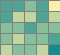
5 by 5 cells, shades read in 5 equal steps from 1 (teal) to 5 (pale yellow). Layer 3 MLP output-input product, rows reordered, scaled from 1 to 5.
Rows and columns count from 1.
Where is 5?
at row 1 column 5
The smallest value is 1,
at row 5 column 5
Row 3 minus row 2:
1 -1 -2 1 -1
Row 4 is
3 4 3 3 2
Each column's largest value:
4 4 4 4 5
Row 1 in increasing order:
2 2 2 3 5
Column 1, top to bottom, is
2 2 3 3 4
